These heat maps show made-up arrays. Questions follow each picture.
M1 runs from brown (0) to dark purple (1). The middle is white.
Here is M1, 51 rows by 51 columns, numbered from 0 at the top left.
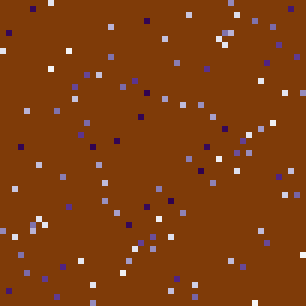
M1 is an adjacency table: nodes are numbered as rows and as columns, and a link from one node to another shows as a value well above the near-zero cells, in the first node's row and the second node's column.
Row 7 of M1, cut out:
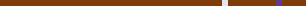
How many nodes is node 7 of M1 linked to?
2
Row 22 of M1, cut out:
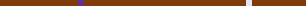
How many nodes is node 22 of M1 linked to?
2
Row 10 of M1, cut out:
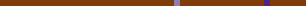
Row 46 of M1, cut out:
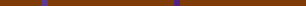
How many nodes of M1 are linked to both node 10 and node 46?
1
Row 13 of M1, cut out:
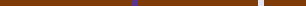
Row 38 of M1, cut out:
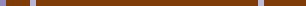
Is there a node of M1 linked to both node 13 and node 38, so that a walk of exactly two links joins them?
yes
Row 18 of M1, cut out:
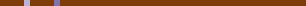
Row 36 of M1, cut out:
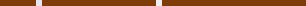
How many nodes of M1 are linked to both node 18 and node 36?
0
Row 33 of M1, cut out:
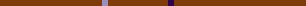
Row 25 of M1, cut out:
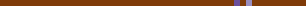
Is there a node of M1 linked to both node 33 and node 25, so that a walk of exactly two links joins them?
no
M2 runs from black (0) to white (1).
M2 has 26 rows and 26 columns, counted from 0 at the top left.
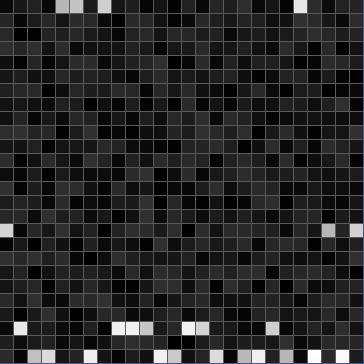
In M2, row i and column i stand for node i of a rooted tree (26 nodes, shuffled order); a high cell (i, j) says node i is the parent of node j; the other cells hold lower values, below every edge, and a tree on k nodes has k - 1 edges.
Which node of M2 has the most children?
25
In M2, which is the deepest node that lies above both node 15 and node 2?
25
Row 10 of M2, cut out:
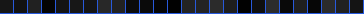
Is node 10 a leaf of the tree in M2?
yes
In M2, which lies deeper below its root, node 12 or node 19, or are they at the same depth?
the same depth
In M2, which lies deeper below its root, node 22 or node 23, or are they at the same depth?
node 22
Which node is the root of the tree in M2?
16
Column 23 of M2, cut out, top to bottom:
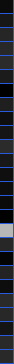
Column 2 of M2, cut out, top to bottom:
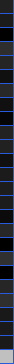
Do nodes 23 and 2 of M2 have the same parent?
no
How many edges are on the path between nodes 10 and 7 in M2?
4
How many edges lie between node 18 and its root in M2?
2
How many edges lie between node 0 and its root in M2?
1
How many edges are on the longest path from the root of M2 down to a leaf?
2
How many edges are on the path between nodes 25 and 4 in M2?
3
